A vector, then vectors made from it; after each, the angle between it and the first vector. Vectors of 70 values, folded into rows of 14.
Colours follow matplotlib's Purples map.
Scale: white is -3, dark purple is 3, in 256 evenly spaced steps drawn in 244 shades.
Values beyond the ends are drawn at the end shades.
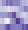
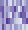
partly opposed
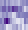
nearly opposite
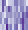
orthogonal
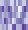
orthogonal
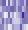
partly opposed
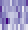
partly opposed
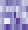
nearly parallel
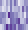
partly aligned
